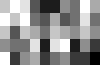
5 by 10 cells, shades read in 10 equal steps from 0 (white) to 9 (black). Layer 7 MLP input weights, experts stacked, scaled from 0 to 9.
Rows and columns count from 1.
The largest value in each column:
4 7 5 6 8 8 6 8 7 9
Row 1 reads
2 0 1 6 8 8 4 5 0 3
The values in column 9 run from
0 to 7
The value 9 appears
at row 5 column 10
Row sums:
37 33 33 43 53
